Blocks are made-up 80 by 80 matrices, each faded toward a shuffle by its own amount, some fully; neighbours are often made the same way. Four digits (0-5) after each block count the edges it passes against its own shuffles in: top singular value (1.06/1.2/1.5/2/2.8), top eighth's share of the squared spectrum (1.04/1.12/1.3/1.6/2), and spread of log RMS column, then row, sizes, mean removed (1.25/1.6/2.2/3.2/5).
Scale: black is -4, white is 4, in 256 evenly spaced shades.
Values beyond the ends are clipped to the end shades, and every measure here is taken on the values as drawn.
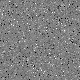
0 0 0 0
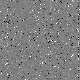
2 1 1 0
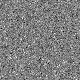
0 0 0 0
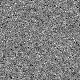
0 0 0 0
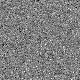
0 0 0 0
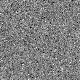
0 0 0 0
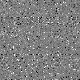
3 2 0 2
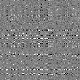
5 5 2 3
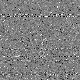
2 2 0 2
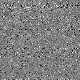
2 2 0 3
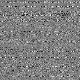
2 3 0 4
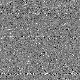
2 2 0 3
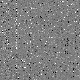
3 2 1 0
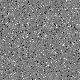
2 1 0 0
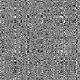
4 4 3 2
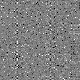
4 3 2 1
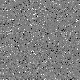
3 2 0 1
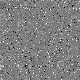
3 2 0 0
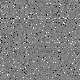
4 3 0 1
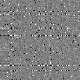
5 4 2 2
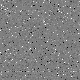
2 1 0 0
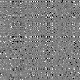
5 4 2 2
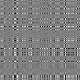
5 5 4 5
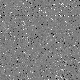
3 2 0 1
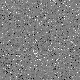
2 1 0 0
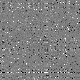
4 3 1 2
